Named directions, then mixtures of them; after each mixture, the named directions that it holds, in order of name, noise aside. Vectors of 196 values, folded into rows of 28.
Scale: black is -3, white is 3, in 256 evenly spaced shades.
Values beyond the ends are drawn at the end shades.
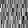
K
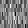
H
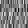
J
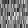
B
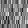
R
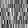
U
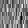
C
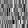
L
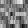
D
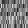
B, K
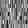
C, U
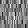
H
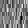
C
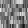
D, K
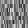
L, U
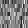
B, C, U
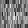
B, H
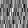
J, L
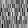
K, U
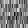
B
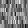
D, H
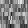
D, J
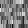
D, K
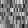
D, L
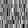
L
